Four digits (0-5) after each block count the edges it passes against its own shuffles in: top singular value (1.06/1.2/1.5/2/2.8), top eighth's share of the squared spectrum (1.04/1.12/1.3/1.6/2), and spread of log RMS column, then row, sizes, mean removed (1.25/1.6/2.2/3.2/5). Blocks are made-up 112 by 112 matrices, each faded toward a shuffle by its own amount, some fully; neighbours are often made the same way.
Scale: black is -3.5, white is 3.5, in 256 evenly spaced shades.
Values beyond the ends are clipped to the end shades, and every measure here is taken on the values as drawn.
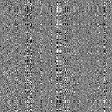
5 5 4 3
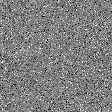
2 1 0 0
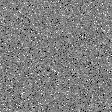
0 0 0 0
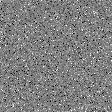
0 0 0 0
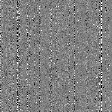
3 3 4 0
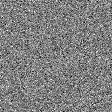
2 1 0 0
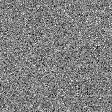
3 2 0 0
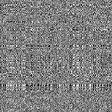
5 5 3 3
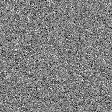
2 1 0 0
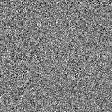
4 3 1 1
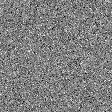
0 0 0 0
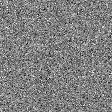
2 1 0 0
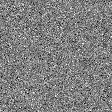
1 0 0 0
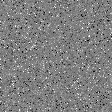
0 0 0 0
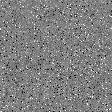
3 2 0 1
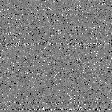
4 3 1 2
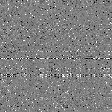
4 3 1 2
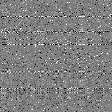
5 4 1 3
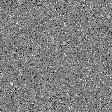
0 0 0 0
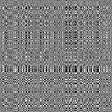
5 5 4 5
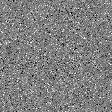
3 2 0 0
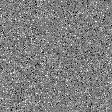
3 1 0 0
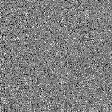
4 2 1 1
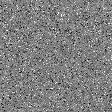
1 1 0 0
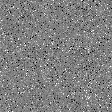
2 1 0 0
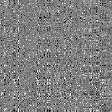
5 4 3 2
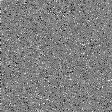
3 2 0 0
